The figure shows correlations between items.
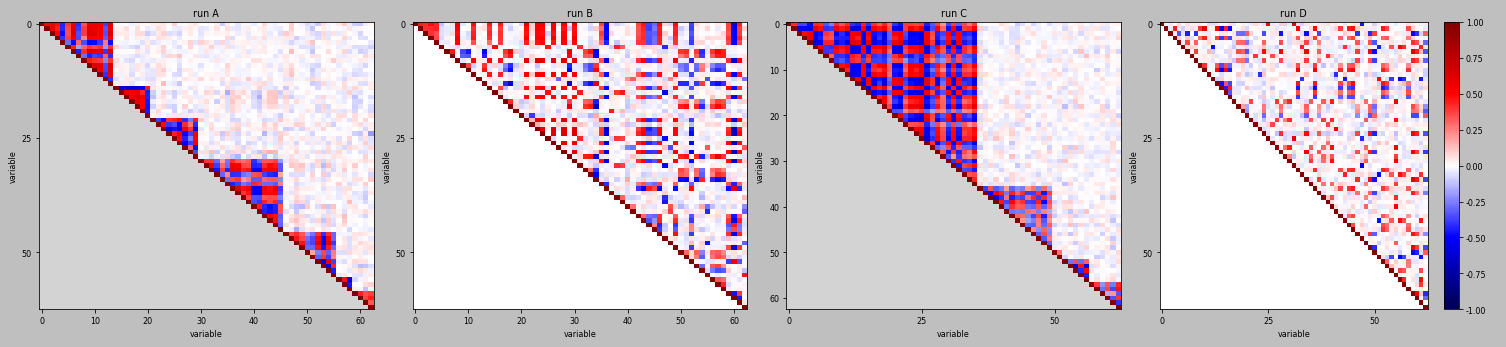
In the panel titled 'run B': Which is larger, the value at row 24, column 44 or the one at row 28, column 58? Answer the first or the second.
the second
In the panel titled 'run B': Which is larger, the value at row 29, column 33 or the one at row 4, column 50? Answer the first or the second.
the first
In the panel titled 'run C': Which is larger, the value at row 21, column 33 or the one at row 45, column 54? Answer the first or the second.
the second
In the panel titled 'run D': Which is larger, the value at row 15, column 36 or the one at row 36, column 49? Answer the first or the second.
the first
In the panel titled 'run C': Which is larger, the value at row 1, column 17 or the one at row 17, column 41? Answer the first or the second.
the first
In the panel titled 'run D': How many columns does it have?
63
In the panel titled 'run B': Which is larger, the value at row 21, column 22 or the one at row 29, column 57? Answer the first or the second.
the second
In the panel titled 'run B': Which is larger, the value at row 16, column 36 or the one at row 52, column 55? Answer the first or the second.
the second
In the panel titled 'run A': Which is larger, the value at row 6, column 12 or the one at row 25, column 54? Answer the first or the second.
the second
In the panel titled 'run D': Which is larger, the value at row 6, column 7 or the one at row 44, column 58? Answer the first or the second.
the second
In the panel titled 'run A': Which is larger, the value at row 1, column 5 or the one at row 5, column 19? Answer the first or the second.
the first
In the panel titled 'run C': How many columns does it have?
63
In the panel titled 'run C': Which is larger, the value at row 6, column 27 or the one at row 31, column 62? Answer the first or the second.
the second
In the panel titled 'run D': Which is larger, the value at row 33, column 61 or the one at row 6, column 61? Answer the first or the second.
the first
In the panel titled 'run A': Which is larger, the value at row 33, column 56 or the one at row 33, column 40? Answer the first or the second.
the second
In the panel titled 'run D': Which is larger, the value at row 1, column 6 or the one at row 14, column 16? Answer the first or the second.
the second
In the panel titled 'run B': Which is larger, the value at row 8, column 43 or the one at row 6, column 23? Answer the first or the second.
the first
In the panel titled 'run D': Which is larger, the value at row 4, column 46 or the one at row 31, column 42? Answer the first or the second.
the first
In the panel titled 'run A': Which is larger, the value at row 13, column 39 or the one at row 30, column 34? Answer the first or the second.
the second
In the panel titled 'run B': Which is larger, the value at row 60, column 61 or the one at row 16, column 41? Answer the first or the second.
the second
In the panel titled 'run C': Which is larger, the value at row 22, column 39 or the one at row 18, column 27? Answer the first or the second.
the first
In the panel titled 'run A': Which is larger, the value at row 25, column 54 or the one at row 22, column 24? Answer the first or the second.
the first
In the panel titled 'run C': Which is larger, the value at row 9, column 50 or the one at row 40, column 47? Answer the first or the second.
the second
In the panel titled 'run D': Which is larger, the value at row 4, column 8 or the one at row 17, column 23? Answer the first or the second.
the first
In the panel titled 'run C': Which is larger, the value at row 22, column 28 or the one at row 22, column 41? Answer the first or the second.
the first
